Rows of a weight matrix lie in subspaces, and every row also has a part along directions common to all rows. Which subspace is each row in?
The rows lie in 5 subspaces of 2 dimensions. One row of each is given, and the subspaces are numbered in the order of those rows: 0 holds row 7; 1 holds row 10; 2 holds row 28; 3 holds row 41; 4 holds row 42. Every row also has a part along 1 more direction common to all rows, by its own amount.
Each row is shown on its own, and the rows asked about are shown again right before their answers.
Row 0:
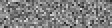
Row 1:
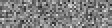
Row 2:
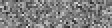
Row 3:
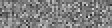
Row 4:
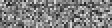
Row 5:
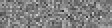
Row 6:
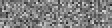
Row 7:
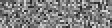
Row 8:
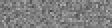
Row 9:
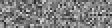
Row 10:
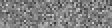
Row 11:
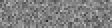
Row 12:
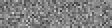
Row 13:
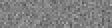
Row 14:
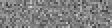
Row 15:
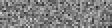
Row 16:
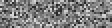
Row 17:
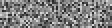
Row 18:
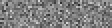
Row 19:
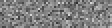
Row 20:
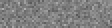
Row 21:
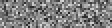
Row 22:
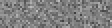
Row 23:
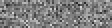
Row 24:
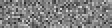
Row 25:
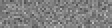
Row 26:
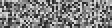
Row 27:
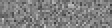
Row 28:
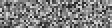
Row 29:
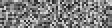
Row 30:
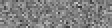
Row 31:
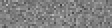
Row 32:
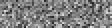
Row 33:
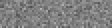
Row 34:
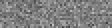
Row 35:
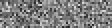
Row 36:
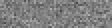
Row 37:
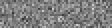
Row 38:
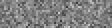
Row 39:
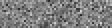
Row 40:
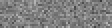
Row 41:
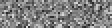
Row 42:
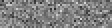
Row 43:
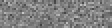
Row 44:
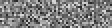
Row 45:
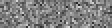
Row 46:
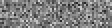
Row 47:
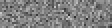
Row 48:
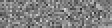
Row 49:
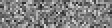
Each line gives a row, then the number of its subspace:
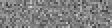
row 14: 0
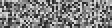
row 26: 2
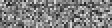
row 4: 4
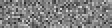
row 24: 1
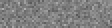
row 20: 0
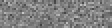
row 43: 4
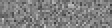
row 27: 3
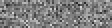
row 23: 4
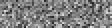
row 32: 3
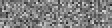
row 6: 1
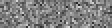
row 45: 3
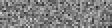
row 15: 2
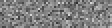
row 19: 2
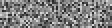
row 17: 2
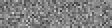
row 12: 1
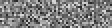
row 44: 1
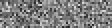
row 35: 0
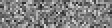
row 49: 3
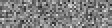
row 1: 3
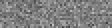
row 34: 0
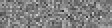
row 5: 2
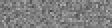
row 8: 0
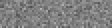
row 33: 0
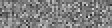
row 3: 2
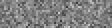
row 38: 3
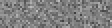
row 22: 0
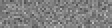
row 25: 1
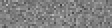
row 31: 1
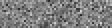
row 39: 1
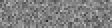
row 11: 4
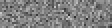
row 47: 2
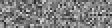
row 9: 0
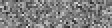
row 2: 3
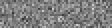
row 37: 3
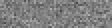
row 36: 4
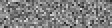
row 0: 1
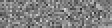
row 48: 2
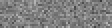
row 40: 0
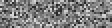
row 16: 4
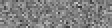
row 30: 3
